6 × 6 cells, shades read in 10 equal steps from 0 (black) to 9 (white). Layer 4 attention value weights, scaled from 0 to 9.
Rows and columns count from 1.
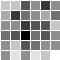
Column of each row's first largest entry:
1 1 6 6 2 6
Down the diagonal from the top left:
7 2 2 4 5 9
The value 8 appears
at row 6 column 2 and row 6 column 4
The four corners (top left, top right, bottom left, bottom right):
7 5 5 9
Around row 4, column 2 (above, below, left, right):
5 7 4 0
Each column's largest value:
7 8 5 8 7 9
